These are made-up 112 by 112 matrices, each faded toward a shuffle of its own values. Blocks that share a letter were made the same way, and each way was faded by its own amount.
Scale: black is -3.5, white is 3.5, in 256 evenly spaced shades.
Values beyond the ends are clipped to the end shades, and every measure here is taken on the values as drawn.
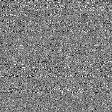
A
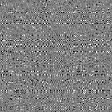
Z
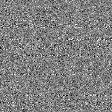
A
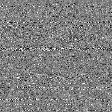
A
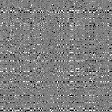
Z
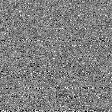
A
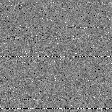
A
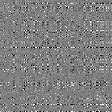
Z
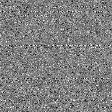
A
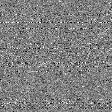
A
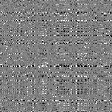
Z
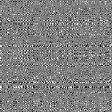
Z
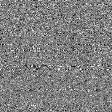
A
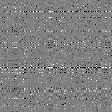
Z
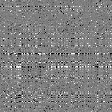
Z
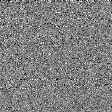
A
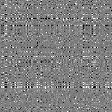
Z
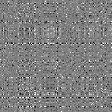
Z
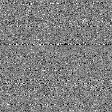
A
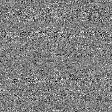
A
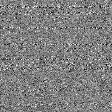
A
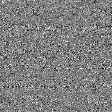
A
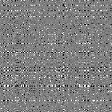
Z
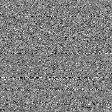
A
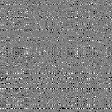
Z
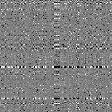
Z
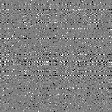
Z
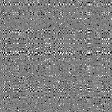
Z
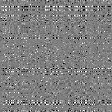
Z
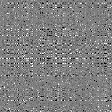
Z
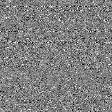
A
